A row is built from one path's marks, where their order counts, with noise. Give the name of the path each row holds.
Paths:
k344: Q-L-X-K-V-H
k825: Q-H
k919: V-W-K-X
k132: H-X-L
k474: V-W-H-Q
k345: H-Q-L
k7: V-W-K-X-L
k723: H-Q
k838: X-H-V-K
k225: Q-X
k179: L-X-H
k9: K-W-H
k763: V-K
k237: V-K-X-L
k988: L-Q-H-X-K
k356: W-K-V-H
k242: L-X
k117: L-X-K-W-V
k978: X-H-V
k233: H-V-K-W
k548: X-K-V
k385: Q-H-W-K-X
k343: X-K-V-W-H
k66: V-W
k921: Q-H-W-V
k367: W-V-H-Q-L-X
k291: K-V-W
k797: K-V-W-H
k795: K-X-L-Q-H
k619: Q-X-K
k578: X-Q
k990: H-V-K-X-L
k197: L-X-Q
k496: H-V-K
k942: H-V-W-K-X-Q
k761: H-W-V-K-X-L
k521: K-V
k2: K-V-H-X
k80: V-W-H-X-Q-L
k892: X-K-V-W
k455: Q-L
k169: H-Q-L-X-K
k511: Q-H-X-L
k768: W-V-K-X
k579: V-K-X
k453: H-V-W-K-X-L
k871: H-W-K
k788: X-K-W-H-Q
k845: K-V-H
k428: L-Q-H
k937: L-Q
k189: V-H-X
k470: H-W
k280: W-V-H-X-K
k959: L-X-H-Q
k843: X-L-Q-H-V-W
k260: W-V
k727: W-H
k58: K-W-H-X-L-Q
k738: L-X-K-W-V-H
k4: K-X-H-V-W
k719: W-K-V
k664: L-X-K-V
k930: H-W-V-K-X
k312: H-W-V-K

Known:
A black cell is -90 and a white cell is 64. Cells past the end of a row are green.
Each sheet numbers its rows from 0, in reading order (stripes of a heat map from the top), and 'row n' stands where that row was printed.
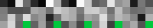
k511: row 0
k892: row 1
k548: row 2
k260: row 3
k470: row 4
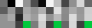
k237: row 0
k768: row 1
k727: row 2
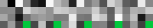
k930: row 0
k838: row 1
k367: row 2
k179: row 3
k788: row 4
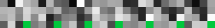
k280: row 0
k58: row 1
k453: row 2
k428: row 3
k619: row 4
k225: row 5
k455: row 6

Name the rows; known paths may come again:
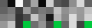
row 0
k453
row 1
k871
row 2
k727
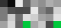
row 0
k511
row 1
k428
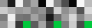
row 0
k367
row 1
k930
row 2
k768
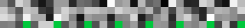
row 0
k179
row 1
k455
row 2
k9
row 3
k343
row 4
k58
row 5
k237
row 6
k619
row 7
k838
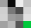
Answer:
k988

